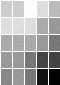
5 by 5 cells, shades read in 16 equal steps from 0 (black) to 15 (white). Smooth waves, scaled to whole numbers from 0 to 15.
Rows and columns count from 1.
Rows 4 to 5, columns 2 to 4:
9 7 4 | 9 7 1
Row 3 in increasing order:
7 9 10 10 10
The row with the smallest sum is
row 5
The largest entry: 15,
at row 1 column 3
